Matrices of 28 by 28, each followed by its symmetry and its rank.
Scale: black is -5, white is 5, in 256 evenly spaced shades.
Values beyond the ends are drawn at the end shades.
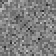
symmetric, full rank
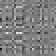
neither, rank three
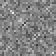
symmetric, full rank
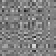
neither, rank three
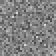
symmetric, full rank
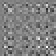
symmetric, rank three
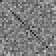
symmetric, full rank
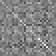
symmetric, rank five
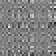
neither, rank three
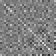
symmetric, rank five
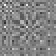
symmetric, rank three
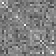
symmetric, rank five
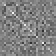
symmetric, rank five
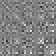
symmetric, rank three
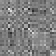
symmetric, rank three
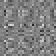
neither, rank three
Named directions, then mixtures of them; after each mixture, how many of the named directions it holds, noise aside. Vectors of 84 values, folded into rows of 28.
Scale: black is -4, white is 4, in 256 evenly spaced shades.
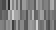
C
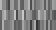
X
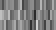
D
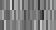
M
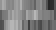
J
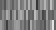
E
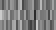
one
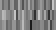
two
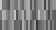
one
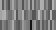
two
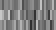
one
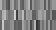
one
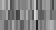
three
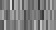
one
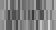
three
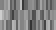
two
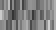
three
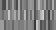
three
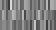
three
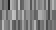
two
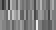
two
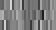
two
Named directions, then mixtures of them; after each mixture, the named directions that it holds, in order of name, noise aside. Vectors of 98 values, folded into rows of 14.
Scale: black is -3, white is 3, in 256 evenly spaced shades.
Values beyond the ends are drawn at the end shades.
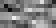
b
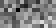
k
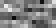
b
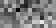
k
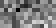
k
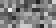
b, k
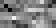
b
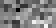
b, k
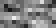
b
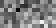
k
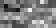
b, k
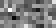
b, k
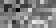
b, k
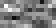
b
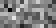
b, k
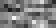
b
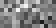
k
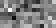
b, k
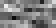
b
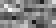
b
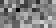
k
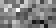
b, k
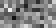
b, k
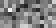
b, k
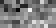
b, k
